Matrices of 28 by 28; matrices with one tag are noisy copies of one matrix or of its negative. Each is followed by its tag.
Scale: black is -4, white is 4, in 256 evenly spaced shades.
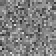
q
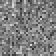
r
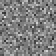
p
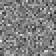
p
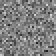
p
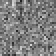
r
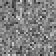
r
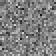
q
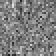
r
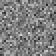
p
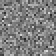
p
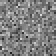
q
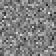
p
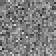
q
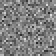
p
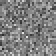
q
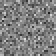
p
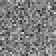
q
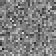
q
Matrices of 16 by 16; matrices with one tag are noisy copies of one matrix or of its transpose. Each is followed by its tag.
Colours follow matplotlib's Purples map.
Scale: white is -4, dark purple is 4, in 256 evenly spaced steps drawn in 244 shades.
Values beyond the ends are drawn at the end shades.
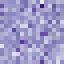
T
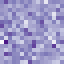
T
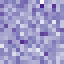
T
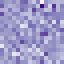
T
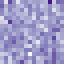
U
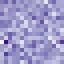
T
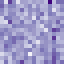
U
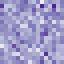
T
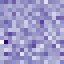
T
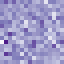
T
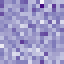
T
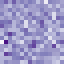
T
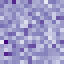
T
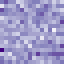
U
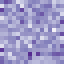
U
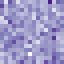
U
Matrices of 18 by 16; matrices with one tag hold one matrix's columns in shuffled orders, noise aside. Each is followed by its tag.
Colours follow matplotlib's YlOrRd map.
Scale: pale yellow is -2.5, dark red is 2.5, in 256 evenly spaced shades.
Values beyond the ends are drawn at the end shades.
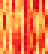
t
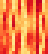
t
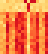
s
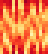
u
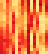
t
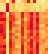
s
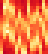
u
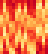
u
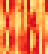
t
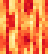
t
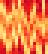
u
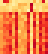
s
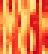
t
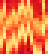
u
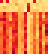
s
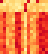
s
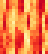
t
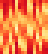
u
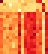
s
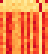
s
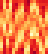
u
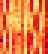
t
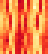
t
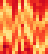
u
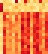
s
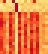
s
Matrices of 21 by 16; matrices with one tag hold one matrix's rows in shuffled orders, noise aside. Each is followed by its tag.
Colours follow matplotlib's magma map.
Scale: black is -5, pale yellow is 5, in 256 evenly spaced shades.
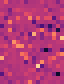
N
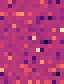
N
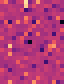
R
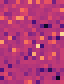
N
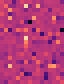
R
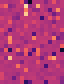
R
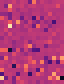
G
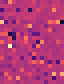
G
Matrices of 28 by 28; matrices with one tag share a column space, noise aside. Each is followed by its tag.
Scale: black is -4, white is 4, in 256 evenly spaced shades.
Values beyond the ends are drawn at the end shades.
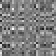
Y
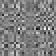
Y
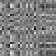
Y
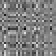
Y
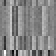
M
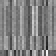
M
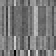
M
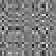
Y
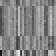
M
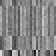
M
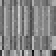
M
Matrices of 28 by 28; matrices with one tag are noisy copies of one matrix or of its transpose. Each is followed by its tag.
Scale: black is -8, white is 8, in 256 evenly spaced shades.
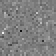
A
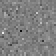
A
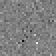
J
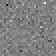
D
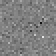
J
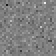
D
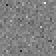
D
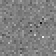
J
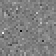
A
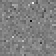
A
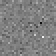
J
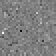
A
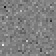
D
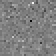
A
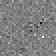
J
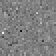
A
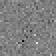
J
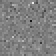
A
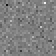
D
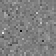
A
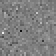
A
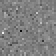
A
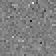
A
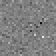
J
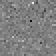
A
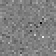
J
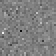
A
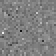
A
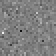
A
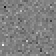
D
